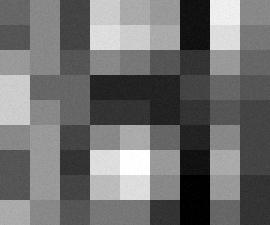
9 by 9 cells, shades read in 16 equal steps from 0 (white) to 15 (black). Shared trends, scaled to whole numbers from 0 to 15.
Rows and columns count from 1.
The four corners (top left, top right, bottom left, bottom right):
9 7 5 12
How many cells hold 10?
8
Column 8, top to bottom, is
1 2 6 9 10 7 5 6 9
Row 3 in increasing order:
6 6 7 7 8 9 10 10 12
